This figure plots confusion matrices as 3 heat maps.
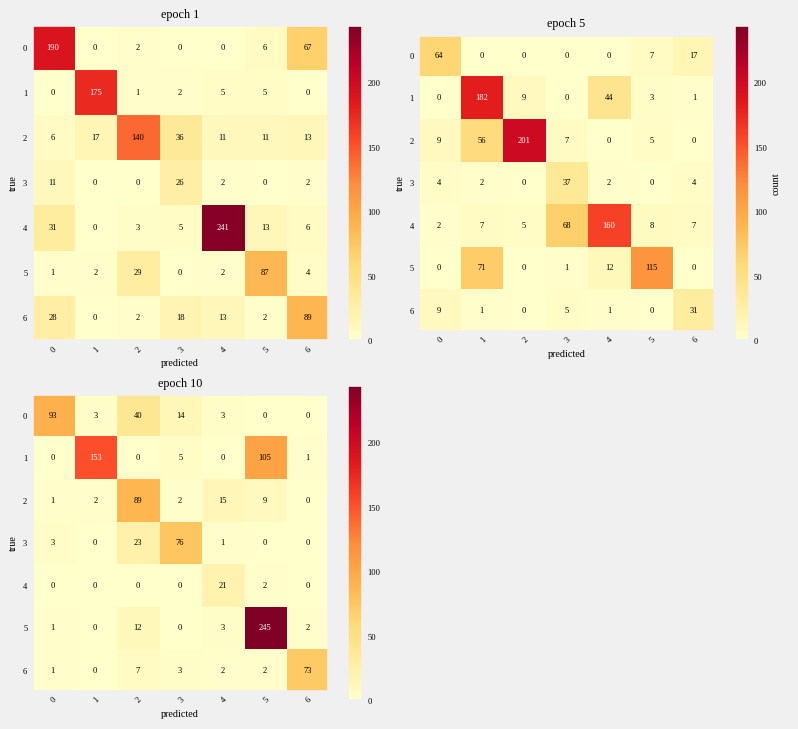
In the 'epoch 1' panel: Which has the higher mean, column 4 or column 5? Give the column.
4
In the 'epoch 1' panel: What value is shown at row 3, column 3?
26
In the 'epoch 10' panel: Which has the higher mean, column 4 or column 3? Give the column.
3
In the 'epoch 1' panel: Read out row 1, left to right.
0 175 1 2 5 5 0
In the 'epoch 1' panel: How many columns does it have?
7
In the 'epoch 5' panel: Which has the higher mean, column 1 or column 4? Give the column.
1
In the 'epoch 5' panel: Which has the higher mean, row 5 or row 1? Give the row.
1
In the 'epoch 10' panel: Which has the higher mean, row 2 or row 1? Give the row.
1
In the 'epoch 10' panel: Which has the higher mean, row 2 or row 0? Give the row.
0
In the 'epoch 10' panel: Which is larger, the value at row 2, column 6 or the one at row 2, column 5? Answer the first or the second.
the second
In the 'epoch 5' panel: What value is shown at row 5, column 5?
115
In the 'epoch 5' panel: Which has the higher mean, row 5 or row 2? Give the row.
2
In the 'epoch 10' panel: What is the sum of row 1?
264
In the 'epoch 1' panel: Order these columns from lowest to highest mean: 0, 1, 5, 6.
5, 6, 1, 0
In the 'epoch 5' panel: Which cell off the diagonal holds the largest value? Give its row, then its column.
5, 1
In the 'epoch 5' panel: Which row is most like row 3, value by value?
6
